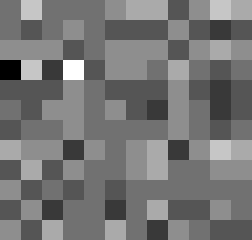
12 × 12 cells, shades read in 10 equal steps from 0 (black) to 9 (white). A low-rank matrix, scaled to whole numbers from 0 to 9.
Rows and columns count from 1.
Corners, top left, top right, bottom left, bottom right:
4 6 5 3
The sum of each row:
61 42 56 52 40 45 48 58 54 46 45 49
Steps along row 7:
up same up down same same same up down down up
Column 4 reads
4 5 3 9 5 5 5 2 5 3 4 4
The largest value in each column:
6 7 6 9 5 6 6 6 6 5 7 6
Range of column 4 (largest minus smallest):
7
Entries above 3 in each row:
11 5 10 8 3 7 10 10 10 9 7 8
